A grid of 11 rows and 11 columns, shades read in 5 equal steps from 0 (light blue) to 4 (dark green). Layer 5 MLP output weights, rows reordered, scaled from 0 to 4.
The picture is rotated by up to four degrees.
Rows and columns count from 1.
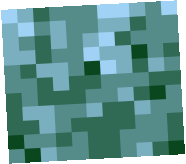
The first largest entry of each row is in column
3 9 3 9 6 3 10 1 1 1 2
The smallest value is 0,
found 8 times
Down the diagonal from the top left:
0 0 3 2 2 3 2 3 2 2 4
